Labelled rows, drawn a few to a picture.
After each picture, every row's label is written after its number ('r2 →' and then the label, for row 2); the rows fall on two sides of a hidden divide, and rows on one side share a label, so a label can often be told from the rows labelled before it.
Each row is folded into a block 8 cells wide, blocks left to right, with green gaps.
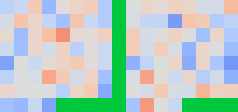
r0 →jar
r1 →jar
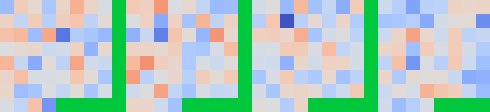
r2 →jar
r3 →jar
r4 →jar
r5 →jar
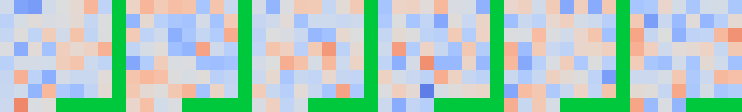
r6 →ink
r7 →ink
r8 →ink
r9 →jar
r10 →jar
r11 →jar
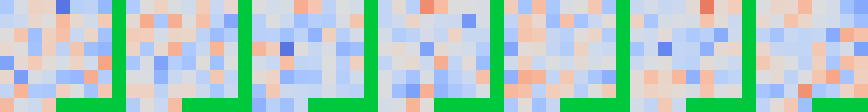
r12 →jar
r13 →jar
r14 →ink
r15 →ink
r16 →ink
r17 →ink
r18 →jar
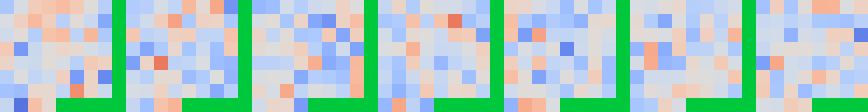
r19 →jar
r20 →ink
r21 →ink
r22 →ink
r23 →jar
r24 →jar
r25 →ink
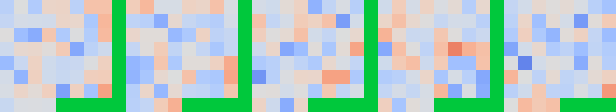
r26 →ink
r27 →ink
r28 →jar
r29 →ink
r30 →ink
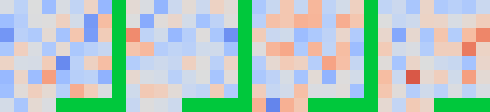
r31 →ink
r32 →ink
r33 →ink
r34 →jar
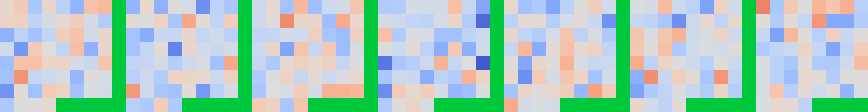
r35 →ink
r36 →ink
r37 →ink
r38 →jar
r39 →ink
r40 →jar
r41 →ink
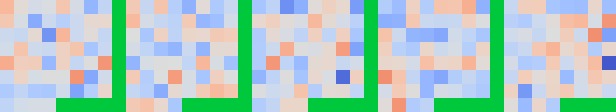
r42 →ink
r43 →jar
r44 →ink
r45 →ink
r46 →jar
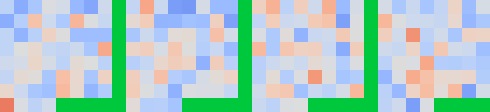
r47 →ink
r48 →jar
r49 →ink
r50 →jar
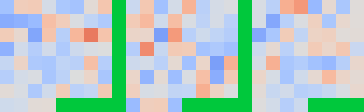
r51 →jar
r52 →ink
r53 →jar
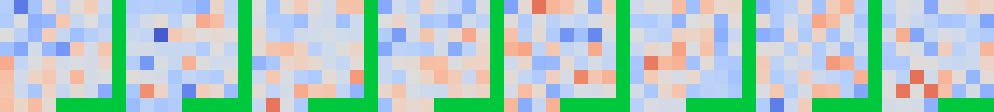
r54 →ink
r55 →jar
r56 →ink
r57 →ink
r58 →jar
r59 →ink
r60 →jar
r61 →ink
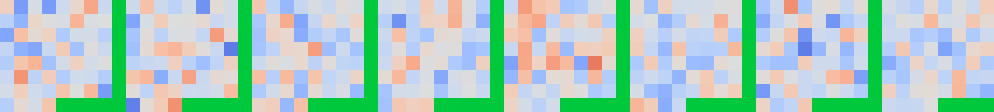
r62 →ink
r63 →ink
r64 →ink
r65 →ink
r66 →jar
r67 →jar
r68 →jar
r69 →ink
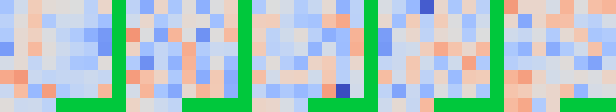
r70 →ink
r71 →jar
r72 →jar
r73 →ink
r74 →ink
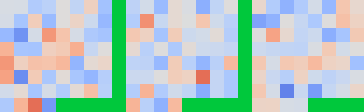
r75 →ink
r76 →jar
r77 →ink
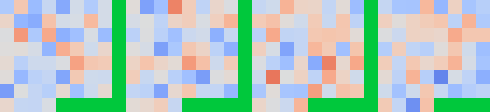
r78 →jar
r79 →ink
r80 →jar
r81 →jar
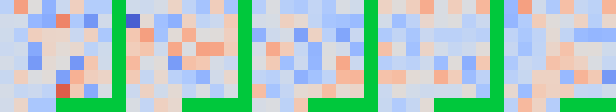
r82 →jar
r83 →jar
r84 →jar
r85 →ink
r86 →ink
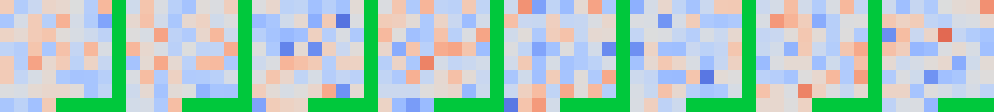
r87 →ink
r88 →jar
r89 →ink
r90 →jar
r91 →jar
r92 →ink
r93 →ink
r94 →ink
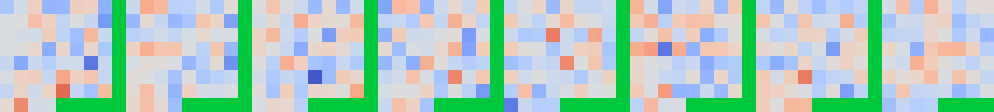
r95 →jar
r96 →jar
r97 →jar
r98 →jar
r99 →jar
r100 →jar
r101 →jar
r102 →ink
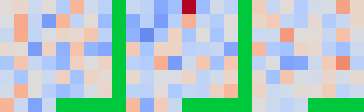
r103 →jar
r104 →ink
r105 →jar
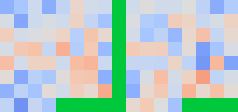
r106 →jar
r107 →jar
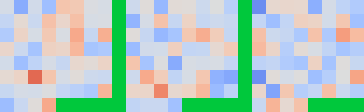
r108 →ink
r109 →ink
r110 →jar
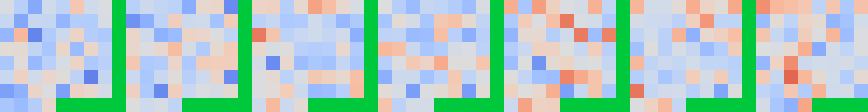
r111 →ink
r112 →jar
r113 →ink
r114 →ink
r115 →ink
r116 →ink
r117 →ink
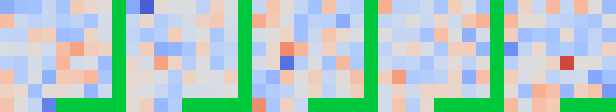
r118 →jar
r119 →ink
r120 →jar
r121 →ink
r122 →ink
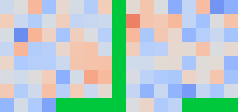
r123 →jar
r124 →jar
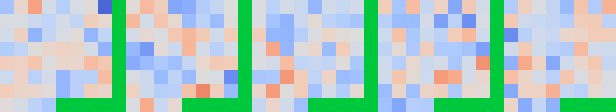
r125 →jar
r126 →jar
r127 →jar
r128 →ink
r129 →jar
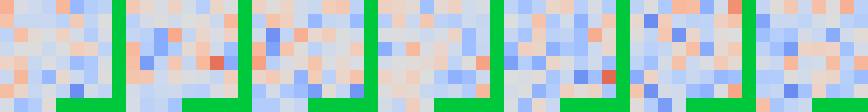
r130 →ink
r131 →jar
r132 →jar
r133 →ink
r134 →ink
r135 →ink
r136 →ink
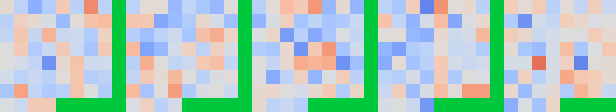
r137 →ink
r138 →jar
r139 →ink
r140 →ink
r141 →ink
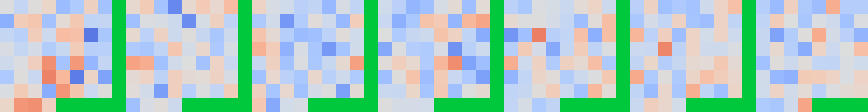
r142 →ink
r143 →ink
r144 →jar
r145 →ink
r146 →ink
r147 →jar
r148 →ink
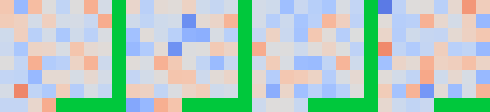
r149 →ink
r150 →ink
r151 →jar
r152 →jar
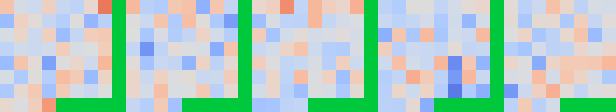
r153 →ink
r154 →ink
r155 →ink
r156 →jar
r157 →ink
